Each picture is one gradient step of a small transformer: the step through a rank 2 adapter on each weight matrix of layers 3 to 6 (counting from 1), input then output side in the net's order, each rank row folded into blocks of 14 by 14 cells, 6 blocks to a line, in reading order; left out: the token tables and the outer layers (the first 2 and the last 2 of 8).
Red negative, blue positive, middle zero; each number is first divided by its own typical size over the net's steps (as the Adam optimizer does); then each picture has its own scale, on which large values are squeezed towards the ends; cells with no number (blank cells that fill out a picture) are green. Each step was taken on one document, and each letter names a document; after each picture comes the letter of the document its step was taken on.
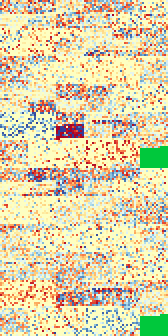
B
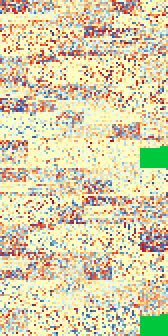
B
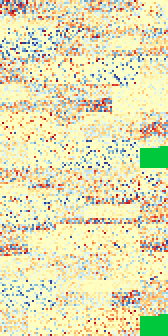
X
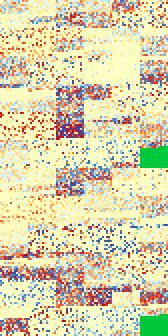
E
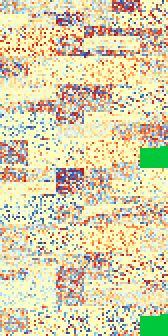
B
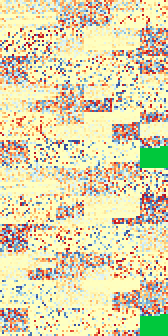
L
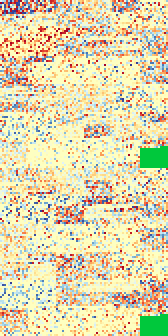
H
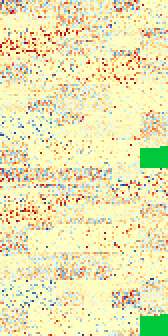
X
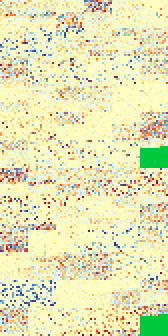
X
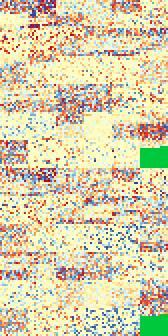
B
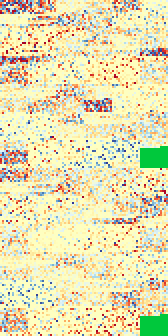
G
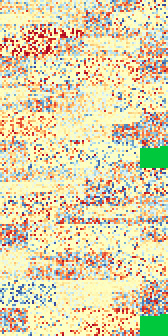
L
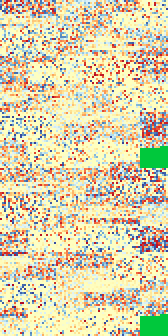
L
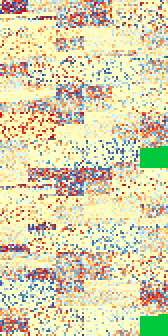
E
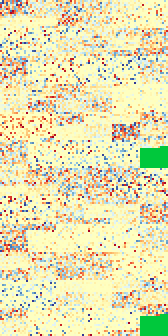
X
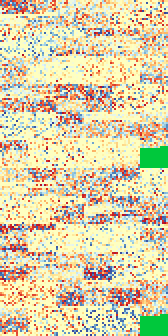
B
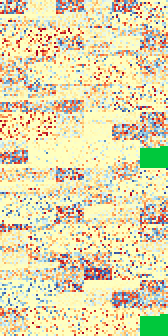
H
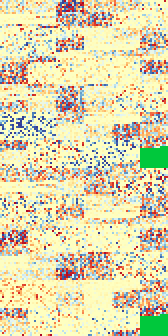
L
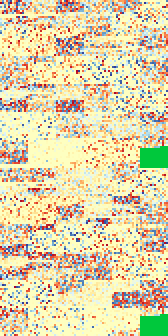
H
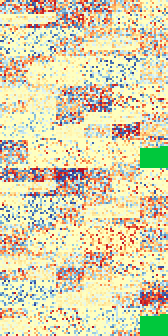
B
